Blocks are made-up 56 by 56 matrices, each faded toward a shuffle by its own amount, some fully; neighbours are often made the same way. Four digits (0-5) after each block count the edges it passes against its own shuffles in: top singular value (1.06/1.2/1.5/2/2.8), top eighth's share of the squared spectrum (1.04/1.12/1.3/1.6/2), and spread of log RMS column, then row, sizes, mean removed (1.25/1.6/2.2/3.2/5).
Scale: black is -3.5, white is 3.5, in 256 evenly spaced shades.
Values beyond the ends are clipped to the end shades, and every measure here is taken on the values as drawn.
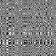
5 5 3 3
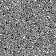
0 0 0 0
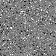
1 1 1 0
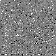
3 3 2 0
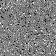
0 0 0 0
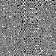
3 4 2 2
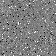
0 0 0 0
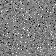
0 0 0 0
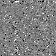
2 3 1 1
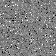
1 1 0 0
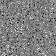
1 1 0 0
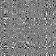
4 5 3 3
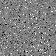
0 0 0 0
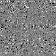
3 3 1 2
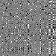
4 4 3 2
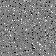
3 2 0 0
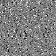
3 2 1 1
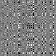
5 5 4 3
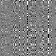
4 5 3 2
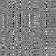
4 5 3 2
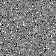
2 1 0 0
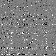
3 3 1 2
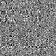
3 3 1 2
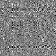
4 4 2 2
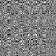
4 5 3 3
